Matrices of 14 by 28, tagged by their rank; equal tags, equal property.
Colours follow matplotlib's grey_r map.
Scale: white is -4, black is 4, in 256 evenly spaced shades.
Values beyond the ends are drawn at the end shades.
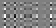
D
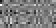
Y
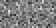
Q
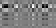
D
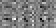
Y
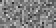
Q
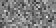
Q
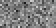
Q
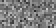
Q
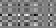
D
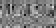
Y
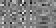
Y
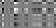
D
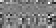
Y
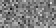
Q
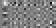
Y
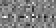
Y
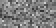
Q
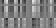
D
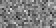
Q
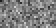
Q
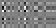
D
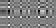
D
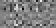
Y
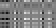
D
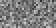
Q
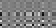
D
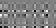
D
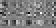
Y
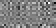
Y
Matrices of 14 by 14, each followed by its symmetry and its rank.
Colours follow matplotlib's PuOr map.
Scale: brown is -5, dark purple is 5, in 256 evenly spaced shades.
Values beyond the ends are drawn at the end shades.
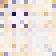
symmetric, rank three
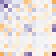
symmetric, rank three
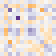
symmetric, rank three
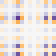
symmetric, rank one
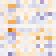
neither, rank three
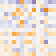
neither, rank three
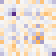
symmetric, rank three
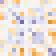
symmetric, rank three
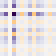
symmetric, rank one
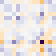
symmetric, rank three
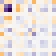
symmetric, rank three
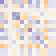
symmetric, rank three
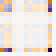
symmetric, rank one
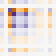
symmetric, rank one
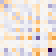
symmetric, rank three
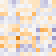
neither, rank three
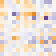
neither, rank three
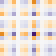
symmetric, rank one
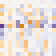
neither, rank three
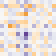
neither, rank three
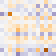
neither, rank three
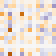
neither, rank three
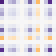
symmetric, rank one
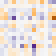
neither, rank three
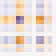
symmetric, rank one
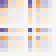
symmetric, rank one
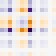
symmetric, rank one
